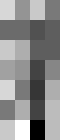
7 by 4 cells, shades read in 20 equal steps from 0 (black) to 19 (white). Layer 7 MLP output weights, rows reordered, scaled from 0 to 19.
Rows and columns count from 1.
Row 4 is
12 11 5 10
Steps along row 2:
same down up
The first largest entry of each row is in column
1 1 1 1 1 4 2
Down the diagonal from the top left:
16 8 7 10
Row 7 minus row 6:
6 6 -5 0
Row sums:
51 29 42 38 42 41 48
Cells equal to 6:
1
